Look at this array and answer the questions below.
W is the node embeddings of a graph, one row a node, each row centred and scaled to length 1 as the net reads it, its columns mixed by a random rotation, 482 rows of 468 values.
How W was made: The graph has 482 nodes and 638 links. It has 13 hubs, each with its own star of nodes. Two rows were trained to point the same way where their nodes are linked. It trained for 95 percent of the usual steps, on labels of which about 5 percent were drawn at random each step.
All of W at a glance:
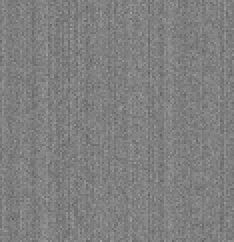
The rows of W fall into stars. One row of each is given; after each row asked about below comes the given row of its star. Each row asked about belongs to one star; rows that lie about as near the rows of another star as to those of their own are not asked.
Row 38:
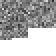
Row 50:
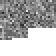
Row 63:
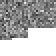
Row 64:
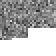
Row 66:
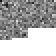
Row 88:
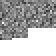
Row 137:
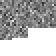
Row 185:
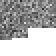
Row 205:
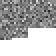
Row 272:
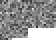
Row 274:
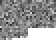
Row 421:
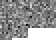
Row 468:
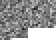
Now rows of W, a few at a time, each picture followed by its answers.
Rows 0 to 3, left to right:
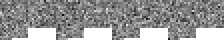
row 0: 88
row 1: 63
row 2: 468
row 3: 88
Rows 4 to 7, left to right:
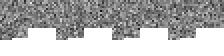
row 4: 185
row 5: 50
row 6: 421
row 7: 66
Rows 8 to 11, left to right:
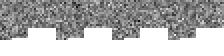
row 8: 63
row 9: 50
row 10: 137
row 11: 63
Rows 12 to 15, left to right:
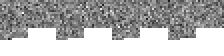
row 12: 38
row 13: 421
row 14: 63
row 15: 88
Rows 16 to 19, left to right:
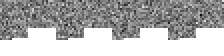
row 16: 137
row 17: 421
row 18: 468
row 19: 66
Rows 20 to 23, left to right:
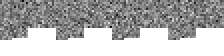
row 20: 272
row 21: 185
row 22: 137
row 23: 272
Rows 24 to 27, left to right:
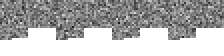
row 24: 274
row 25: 66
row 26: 274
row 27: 272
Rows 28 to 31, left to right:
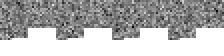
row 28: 63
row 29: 205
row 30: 64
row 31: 205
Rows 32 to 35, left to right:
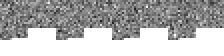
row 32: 205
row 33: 64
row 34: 63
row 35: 63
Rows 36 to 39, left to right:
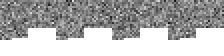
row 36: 66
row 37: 88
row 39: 205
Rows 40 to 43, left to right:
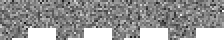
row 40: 421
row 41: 205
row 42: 88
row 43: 421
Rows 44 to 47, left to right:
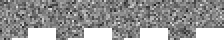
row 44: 274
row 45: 468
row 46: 88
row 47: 66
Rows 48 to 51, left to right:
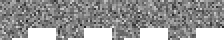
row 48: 50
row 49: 64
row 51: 38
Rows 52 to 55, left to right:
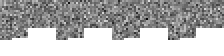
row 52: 38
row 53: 205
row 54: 63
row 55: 63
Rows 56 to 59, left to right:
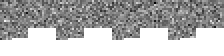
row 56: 50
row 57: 88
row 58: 468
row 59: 272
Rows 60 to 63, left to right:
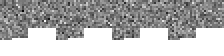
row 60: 468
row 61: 185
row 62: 205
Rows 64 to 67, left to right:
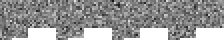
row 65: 272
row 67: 421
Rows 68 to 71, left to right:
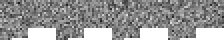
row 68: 50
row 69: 64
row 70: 88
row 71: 88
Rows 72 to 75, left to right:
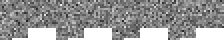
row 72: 88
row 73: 50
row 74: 50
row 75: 185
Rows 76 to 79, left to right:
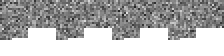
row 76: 421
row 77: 38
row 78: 272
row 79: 88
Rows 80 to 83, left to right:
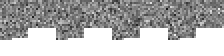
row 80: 50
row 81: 66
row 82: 66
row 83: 63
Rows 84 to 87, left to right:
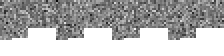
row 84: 274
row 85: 185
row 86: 66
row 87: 50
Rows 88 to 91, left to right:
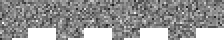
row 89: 38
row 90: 274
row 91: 185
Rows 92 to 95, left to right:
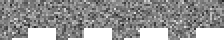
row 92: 64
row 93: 421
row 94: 38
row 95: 50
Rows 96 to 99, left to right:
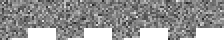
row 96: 66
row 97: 272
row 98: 274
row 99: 63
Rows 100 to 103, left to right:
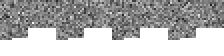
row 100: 137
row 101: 274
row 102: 272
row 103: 88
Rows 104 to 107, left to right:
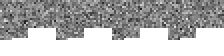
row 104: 50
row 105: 50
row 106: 185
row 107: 137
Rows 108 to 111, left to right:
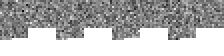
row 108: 468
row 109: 274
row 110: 274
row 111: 205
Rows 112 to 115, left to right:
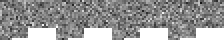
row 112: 63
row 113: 421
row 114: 38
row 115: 63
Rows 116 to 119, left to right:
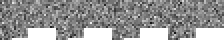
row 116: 66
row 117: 66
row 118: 272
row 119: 205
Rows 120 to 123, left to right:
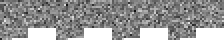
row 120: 88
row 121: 272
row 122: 468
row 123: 64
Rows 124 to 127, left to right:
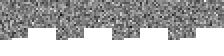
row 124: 63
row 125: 137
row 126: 421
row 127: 38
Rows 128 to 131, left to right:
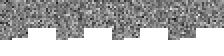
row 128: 137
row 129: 468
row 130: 63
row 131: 421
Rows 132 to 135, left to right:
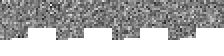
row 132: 88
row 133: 88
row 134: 88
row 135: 272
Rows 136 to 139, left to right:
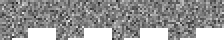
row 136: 38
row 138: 66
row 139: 50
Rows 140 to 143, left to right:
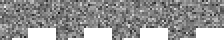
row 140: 137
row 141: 38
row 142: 64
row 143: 66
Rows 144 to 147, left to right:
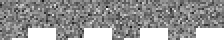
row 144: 468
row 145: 63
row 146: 421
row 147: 88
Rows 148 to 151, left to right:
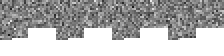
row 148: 88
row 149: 137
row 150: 50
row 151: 468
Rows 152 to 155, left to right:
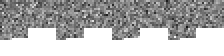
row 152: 468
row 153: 468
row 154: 274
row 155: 421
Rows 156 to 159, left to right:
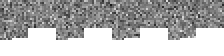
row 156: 64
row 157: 50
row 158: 38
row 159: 274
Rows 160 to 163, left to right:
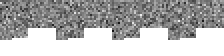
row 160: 185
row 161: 50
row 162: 274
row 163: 64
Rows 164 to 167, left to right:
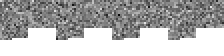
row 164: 421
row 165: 66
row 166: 63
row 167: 272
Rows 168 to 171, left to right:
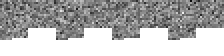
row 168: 274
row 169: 185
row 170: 88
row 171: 272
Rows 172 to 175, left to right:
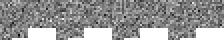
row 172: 205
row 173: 272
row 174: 272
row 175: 38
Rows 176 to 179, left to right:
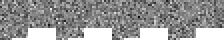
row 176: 63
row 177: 38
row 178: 272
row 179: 66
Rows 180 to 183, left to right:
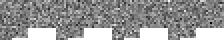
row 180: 185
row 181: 272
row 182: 205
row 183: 38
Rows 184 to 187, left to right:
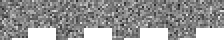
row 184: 88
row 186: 88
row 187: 468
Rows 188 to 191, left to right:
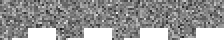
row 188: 88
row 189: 66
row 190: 88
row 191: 272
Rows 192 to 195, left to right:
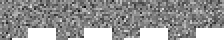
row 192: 137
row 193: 468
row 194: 274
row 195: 468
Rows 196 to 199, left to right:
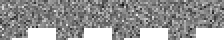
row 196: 421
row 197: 63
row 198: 64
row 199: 468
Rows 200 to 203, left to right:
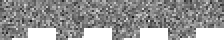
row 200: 185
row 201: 63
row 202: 205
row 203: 274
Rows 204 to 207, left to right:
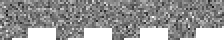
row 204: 63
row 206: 50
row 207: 137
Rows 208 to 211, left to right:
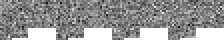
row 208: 38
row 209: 137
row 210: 272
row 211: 272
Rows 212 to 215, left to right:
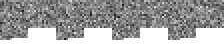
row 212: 468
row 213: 50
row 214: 272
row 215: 66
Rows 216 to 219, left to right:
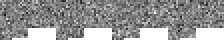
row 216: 38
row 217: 421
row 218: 63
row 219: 272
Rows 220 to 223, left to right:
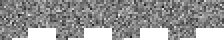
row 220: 274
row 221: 137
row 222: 274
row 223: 66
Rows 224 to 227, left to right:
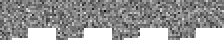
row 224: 468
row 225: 421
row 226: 274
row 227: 63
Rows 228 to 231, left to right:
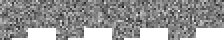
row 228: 38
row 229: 137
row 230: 64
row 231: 137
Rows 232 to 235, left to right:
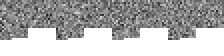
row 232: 468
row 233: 274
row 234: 38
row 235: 205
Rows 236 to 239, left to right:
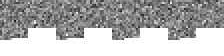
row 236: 468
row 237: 468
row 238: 272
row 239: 66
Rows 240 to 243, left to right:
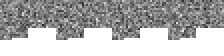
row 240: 50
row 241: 64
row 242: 50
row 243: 421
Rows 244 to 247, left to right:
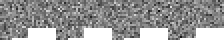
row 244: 64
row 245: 137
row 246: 88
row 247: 63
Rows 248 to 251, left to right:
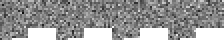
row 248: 468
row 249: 205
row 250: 274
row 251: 38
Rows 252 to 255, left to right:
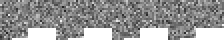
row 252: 205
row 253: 185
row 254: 50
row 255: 205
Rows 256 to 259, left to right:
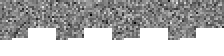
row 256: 50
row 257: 50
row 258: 66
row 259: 88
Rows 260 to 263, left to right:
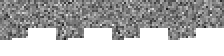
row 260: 421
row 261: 205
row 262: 205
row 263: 274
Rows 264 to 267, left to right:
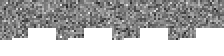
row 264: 50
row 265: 64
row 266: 66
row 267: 205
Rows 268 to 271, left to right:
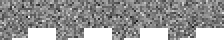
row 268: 272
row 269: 88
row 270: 185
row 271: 50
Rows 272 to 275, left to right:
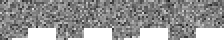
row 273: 185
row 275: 88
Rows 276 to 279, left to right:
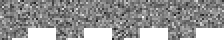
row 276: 272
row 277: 205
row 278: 66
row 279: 63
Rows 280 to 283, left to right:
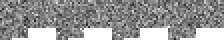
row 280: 64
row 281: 38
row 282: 63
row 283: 272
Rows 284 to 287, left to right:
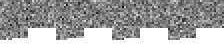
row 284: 38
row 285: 274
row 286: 272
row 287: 88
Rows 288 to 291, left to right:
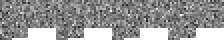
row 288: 421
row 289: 421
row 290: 64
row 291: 421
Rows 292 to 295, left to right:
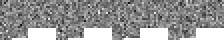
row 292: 272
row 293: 63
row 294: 468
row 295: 185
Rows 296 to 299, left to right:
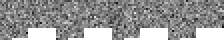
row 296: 272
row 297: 88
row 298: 137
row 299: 88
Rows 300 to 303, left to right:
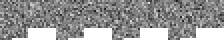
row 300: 205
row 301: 38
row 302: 421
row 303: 137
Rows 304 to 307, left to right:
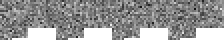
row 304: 272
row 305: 421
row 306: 272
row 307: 421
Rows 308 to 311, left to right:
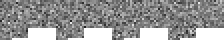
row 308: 468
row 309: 64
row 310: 205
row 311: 421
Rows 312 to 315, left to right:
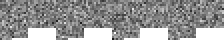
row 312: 88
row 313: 421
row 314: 63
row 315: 468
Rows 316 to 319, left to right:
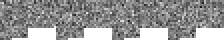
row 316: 63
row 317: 274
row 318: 64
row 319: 63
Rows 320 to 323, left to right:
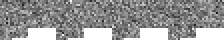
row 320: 274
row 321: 205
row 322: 185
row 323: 38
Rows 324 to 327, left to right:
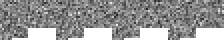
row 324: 421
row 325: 137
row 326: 137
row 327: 63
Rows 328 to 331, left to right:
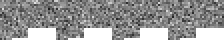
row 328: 38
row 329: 38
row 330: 421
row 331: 88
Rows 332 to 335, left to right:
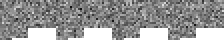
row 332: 88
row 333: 274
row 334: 185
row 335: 421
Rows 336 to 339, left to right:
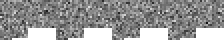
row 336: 272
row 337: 205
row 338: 421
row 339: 50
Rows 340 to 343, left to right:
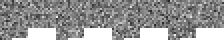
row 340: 63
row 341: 137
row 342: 88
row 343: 66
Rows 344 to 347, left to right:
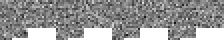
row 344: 38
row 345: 272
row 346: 421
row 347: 137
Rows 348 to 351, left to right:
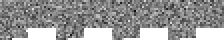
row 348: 38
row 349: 421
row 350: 468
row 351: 88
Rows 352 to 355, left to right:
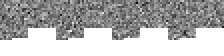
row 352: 137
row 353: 137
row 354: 274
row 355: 205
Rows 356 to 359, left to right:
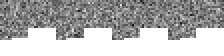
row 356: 274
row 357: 468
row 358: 272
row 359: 274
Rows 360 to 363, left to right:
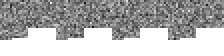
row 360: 272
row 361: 421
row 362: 50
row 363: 272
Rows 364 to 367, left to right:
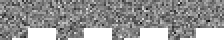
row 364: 137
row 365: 66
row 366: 137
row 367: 205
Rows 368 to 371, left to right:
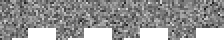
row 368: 50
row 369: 185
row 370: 205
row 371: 88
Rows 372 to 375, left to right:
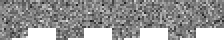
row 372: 274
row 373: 64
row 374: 185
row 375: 50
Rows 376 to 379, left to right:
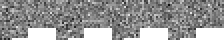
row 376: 63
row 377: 38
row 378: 205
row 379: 50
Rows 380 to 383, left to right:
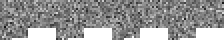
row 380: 64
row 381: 38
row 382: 50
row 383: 468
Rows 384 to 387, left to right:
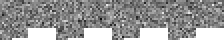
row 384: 38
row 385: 64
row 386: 63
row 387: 274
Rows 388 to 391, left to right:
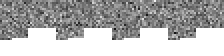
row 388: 64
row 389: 272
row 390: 63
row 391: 272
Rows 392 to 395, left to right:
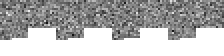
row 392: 468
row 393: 274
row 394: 205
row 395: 88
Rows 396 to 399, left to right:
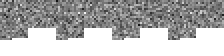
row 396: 137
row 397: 421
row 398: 421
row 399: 137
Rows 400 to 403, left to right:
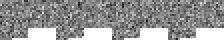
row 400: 468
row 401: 274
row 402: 64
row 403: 205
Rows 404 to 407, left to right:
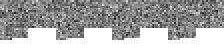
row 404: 38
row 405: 468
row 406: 137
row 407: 421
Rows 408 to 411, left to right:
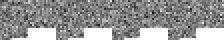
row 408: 63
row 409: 38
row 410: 274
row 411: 468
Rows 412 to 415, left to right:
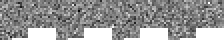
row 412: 63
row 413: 468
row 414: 185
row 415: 468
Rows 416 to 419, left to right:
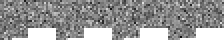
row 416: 64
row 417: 468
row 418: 185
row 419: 185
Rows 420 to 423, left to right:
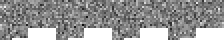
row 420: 137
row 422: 38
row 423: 63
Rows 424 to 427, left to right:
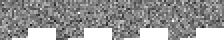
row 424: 274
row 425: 185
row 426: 66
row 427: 50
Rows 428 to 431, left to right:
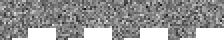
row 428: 137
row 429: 137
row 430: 88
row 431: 185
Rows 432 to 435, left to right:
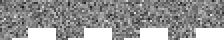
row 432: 274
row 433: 137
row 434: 50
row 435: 205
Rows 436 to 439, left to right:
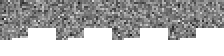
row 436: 274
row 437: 274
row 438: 66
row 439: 64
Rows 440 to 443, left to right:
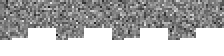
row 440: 274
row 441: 137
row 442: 421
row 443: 64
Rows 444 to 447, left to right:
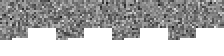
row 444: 137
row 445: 50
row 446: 137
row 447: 64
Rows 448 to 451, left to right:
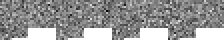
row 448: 66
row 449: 272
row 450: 185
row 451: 66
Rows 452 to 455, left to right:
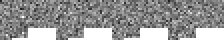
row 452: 272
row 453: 137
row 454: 274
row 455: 66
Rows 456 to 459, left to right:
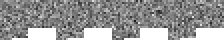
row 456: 468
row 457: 274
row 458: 421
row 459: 38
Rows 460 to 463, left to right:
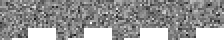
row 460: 468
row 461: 468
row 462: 88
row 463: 468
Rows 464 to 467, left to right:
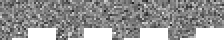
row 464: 468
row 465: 205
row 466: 63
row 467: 272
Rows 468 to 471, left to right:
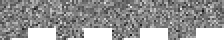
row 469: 205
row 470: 468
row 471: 272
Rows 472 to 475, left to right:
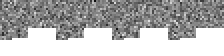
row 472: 205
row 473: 421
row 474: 66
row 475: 205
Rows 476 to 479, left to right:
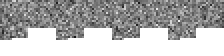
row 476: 205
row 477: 88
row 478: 64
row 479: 88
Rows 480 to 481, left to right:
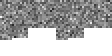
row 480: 272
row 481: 274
